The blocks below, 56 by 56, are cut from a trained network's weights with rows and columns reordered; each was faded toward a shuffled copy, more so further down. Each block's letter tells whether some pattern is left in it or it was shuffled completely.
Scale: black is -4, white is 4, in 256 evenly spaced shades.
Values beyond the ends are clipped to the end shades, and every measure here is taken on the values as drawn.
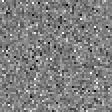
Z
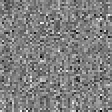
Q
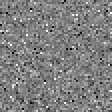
Z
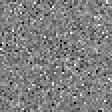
Z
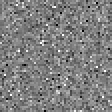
Z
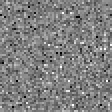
Z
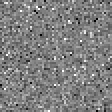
Z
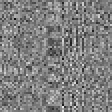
Q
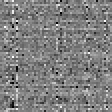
Q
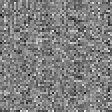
Q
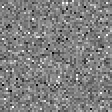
Z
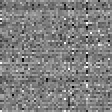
Q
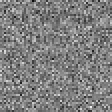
Q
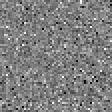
Z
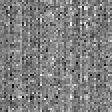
Q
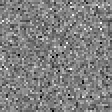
Z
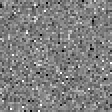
Z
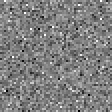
Z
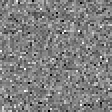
Z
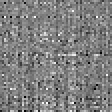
Q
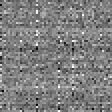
Q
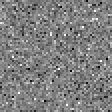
Z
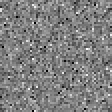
Z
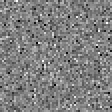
Z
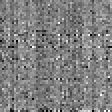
Q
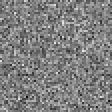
Z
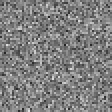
Z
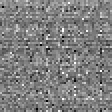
Q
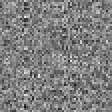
Q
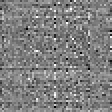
Q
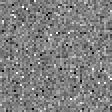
Z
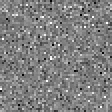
Z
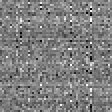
Q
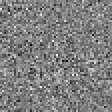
Q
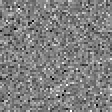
Z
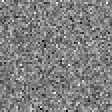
Z
